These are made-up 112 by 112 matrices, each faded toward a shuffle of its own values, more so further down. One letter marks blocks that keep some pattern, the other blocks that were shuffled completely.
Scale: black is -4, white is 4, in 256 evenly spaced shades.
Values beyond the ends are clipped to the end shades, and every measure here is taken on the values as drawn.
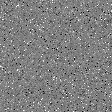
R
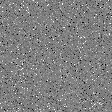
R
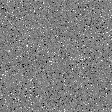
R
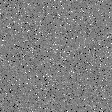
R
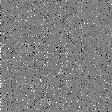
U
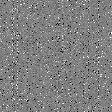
U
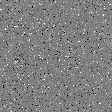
R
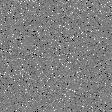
R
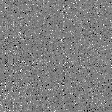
U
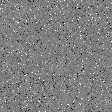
R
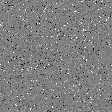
R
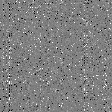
U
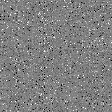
U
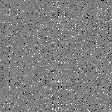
U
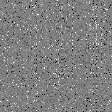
U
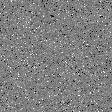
R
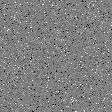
R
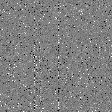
U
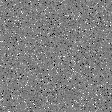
R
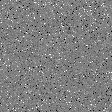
R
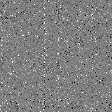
U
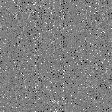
U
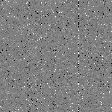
U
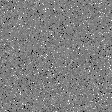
R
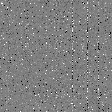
U
